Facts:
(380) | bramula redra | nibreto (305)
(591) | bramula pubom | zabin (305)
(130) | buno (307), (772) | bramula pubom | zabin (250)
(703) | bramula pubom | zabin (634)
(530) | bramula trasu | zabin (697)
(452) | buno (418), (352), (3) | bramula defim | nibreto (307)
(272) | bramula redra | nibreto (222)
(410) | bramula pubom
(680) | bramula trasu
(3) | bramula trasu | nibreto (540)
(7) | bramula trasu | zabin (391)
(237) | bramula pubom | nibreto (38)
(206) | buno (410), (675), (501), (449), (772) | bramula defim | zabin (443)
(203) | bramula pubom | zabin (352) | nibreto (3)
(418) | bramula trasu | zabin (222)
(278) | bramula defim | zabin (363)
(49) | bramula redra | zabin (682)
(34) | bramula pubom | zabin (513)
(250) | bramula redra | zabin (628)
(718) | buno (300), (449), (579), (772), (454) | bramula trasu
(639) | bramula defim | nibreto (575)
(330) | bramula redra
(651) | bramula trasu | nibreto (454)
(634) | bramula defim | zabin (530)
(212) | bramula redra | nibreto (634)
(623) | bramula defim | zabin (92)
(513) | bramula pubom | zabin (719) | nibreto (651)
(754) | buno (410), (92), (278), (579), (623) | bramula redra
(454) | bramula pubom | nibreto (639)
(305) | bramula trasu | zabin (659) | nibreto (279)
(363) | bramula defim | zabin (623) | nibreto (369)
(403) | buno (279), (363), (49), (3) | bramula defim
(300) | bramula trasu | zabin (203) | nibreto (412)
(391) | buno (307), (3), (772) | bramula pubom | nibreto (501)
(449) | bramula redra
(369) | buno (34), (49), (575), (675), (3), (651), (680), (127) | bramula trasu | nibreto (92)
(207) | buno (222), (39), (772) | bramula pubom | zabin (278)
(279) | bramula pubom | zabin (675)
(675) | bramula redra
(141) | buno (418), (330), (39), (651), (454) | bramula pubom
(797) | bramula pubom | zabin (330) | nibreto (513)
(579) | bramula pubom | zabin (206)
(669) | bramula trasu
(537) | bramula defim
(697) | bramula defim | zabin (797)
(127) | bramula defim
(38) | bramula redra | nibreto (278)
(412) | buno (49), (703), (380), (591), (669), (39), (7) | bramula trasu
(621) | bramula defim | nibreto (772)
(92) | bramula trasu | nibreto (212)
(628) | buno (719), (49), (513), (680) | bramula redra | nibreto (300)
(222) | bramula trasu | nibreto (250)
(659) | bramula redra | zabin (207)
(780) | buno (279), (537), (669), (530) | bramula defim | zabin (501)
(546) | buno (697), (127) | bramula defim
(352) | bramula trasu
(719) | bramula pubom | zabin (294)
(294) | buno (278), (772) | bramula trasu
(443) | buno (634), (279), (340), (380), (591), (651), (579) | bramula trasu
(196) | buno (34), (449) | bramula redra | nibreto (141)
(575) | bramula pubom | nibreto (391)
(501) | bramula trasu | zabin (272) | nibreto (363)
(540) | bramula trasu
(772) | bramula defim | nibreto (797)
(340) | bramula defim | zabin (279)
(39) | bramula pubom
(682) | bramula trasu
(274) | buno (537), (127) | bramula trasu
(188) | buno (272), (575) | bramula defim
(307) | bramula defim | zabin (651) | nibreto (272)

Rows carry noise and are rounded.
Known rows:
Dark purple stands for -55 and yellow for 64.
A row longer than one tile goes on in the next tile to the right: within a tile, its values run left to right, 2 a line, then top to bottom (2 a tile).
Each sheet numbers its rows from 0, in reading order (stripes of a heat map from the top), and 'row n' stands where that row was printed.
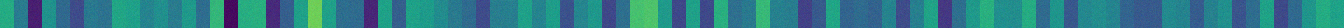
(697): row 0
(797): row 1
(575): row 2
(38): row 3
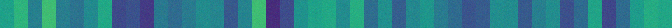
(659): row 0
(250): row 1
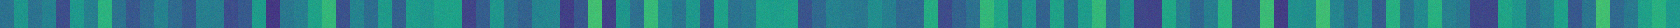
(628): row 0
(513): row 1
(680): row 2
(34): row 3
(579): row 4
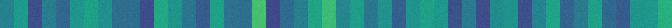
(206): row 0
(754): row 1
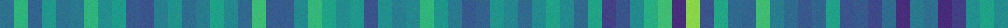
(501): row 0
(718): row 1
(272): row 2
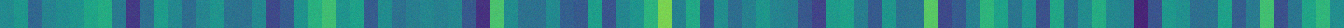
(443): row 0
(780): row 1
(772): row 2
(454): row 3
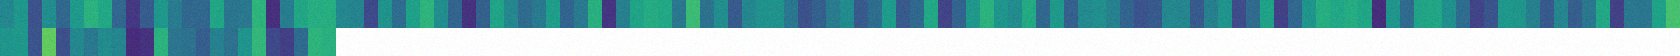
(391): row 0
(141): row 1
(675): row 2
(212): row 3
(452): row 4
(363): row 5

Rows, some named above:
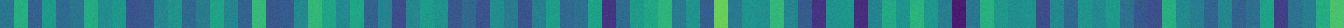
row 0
(501)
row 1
(196)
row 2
(92)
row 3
(403)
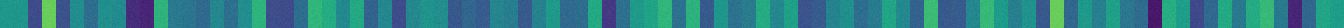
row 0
(363)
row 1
(196)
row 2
(501)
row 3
(623)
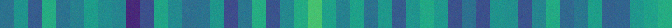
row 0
(279)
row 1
(754)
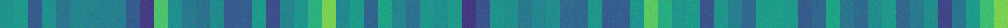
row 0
(780)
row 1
(669)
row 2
(274)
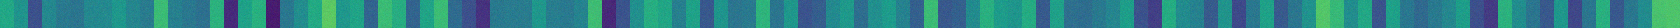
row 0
(546)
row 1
(305)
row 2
(300)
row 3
(537)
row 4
(537)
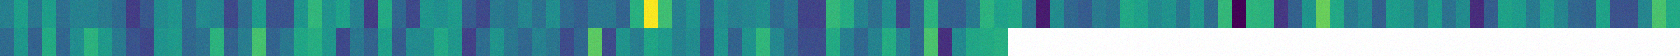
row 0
(380)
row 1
(530)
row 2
(340)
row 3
(697)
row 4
(7)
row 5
(410)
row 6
(719)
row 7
(130)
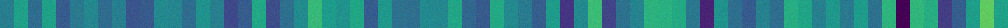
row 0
(49)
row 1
(127)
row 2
(697)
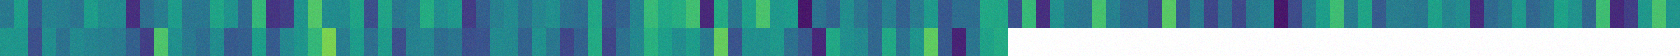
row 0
(222)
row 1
(3)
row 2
(352)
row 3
(188)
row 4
(222)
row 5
(780)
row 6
(49)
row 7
(278)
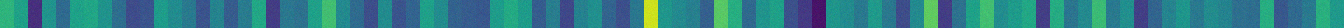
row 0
(452)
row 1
(634)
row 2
(591)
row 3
(418)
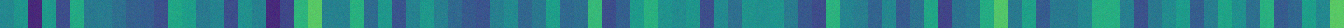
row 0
(330)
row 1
(449)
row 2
(403)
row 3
(294)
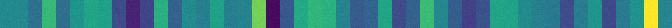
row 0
(207)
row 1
(703)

